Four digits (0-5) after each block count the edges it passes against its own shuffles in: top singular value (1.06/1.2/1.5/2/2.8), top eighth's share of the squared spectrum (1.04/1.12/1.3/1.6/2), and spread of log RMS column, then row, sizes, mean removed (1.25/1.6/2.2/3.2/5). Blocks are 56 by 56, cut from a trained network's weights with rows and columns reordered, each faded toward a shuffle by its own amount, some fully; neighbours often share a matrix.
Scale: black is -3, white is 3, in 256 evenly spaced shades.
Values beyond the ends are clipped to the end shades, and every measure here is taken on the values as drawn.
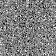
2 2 0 1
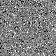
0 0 0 0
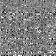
2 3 1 3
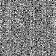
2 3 1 2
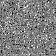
0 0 0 0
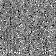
1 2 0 1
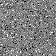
0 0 0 0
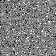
0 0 0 0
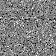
1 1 0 0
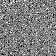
1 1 0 0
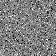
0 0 0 0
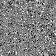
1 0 0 0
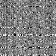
3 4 1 3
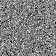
0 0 0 0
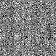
2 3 0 2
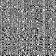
3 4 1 3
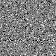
1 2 0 1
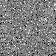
1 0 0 0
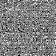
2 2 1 1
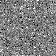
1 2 1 0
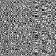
4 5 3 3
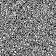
1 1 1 0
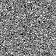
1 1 0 0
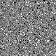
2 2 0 1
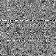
3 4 2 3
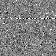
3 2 0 2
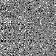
3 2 2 0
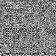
3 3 2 1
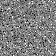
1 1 0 0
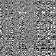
3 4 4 1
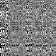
3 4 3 2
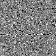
2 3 1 1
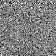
2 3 0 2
